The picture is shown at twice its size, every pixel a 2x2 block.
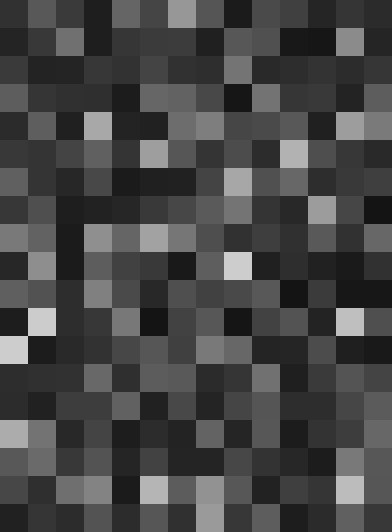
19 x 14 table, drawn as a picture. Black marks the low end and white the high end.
Mirror symmetry: none. Seam: none. Slope: none. Grain: fine. Histogram: skewed, a long tail of high values. Odd rows or columns: none. Average level on the scale: 30%.
